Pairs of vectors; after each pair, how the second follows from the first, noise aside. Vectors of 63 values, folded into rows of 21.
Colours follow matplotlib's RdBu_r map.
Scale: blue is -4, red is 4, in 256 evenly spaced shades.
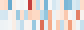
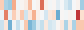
wrapped around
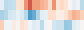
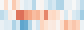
wrapped around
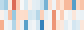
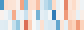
wrapped around
